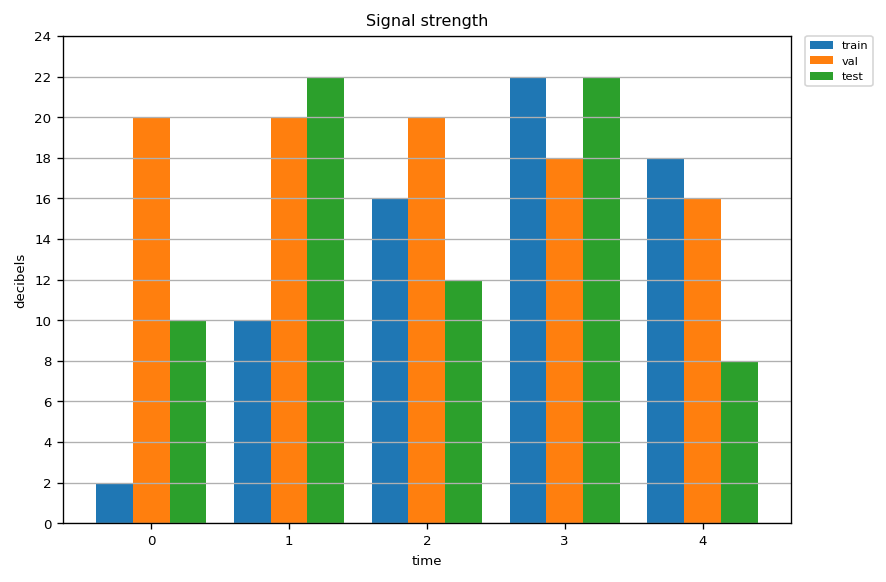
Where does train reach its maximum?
3
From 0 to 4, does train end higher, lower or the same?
higher
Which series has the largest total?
val
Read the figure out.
Title: Signal strength
x-axis: time, ticks 0 1 2 3 4
y-axis: decibels, ticks 0 2 4 6 8 10 12 14 16 18 20 22 24
Legend: train, val, test
Values:
train: 2 10 16 22 18
val: 20 20 20 18 16
test: 10 22 12 22 8
